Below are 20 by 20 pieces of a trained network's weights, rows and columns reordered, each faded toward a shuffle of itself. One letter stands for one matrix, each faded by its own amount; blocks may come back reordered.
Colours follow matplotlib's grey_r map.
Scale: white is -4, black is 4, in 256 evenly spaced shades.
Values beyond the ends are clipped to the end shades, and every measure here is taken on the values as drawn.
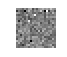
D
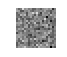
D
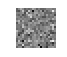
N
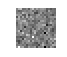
D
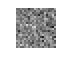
D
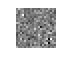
D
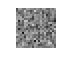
D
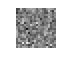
D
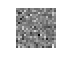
N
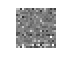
N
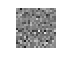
N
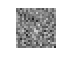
D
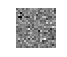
N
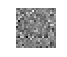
N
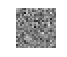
D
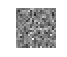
N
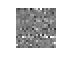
N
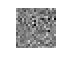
N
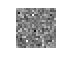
D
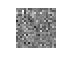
N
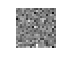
N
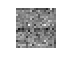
N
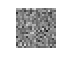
D
